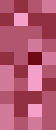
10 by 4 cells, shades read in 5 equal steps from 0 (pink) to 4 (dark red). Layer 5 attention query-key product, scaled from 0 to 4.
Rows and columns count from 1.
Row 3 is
2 2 2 3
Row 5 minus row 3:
1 0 2 -2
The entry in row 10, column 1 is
1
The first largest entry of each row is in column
2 1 4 1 3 2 4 2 2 2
